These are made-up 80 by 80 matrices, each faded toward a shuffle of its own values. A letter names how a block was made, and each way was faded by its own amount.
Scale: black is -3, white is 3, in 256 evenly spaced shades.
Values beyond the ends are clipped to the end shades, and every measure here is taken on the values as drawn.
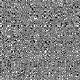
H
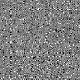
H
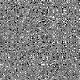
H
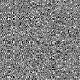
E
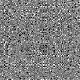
E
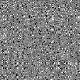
H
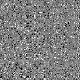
H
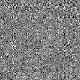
H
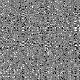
H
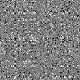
H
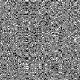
E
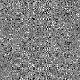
E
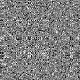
E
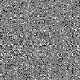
H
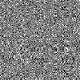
E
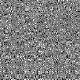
E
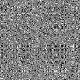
E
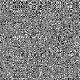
E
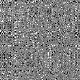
H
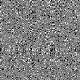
H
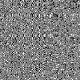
E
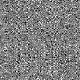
E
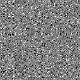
H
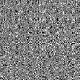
E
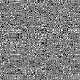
H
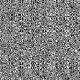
E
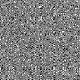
E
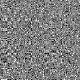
E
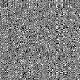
E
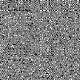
H
